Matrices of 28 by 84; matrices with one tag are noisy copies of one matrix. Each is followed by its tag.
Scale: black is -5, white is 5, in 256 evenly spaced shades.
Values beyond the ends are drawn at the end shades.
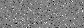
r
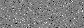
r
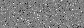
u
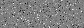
u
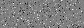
u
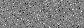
u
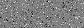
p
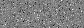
u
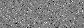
r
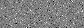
r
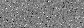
p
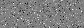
u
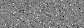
u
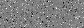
p
